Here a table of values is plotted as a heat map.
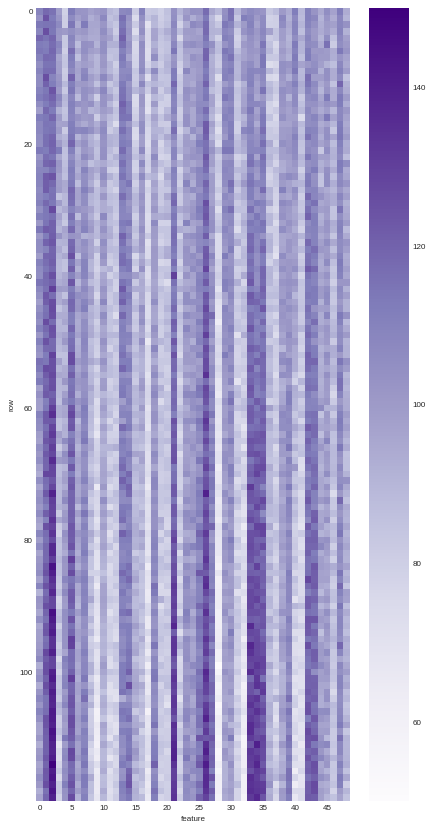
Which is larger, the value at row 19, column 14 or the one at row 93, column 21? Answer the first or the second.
the second
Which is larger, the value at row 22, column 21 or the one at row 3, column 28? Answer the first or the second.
the first
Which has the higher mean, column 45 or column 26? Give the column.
26
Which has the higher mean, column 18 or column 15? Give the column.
18
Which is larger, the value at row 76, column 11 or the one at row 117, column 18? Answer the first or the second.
the second
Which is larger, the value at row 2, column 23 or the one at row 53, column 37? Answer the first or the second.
the first
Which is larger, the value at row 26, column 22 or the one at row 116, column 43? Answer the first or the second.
the second
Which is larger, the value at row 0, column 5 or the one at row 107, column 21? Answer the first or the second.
the second
